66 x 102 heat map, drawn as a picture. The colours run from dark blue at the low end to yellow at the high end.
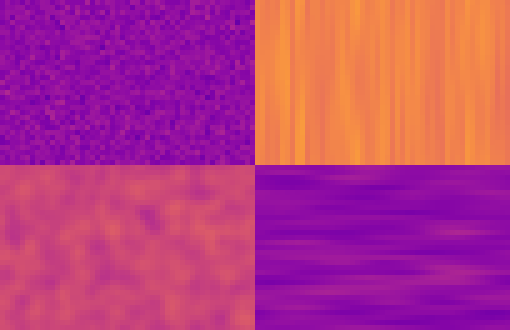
The table splits into 2 rows of 2 panels. Panel 1,1: low, fine-grained, faint in contrast. Panel 1,2: high, streaked downward, faint in contrast. Panel 2,1: middling, blotchy, faint in contrast. Panel 2,2: low, streaked across, faint in contrast.
